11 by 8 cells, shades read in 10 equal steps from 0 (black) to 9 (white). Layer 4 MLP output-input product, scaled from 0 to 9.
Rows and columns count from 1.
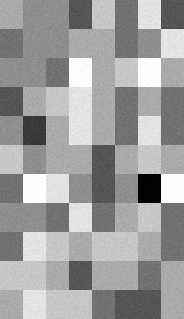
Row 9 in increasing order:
4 4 6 6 7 7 7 8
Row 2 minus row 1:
-2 0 0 3 -1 0 -3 5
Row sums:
41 43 51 44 43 46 43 43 49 45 44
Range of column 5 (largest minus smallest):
4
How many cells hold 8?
9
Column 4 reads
3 6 9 8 8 6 5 8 6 3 7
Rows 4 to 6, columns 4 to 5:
8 6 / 8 6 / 6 3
